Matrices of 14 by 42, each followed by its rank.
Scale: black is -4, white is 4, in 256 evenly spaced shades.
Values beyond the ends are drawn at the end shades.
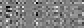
three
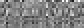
three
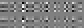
one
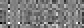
three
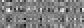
three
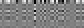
one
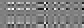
one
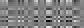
one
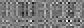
three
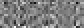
three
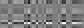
one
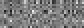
three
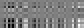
one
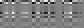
one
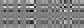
one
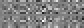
three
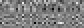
three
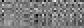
three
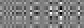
one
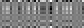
one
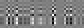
one
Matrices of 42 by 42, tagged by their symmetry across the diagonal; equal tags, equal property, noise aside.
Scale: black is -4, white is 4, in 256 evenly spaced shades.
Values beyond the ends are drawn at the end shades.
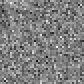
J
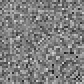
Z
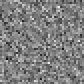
J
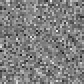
J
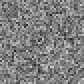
Z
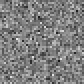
J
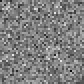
Z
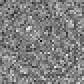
Z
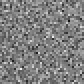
J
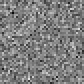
Z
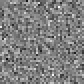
J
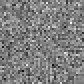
J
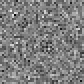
Z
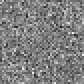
Z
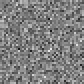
Z
